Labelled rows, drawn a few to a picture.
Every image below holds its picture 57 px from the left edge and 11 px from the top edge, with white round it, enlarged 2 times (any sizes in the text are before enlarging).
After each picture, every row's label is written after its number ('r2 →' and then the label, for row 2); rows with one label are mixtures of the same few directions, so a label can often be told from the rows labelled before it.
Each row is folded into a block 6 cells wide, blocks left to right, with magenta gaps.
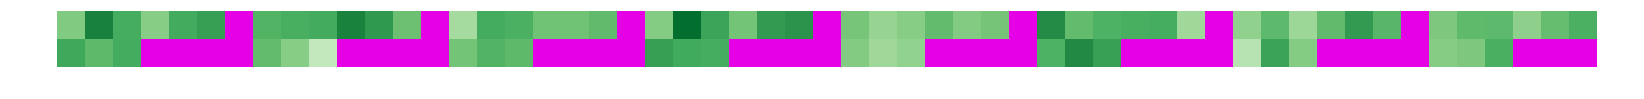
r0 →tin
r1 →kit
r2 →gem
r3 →tin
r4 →tin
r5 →tin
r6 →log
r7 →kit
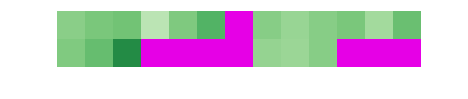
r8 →kit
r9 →tin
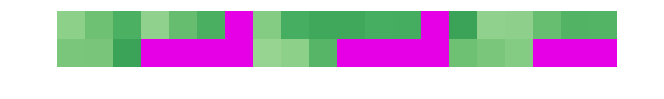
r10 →kit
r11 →kit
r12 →gem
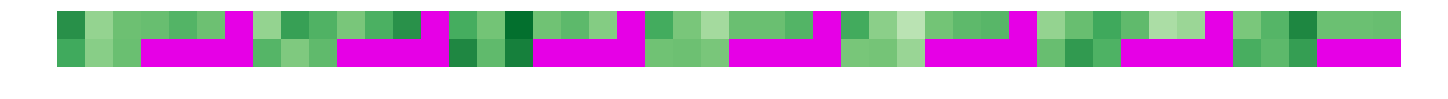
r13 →gem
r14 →tin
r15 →gem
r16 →gem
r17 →gem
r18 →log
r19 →gem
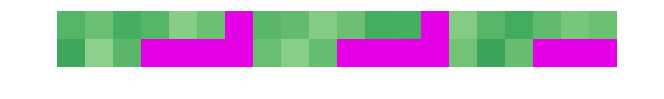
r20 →log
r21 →log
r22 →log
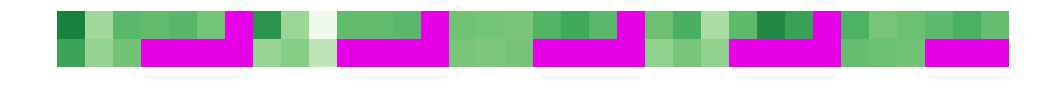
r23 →gem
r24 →gem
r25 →log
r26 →log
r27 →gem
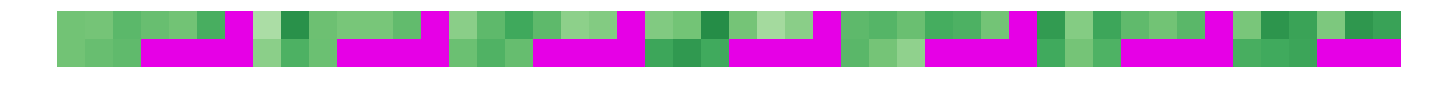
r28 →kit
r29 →gem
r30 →log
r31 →log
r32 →kit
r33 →gem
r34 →tin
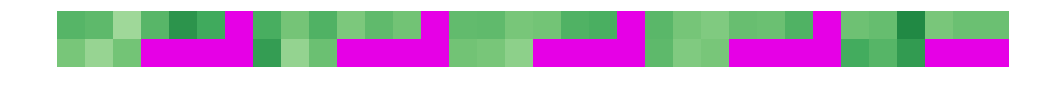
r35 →log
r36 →log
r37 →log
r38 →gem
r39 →gem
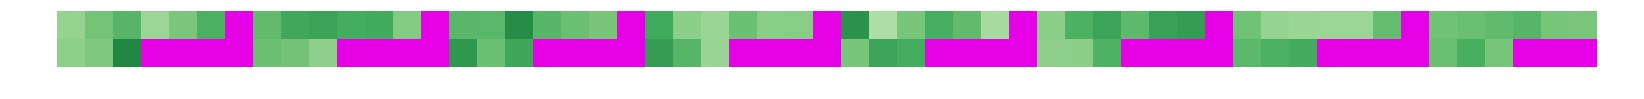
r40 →kit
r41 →kit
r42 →gem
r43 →kit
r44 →tin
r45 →kit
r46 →kit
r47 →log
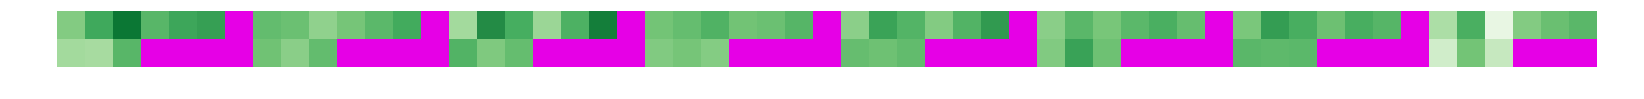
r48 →kit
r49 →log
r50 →tin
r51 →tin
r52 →tin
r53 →log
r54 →tin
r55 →gem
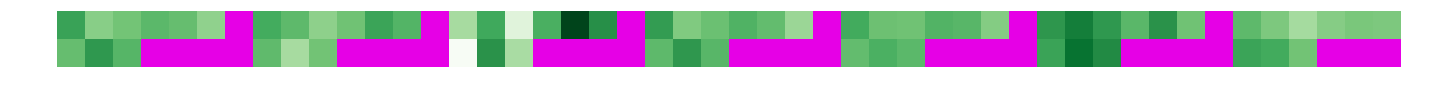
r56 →tin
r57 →log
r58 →log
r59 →tin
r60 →tin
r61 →tin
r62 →kit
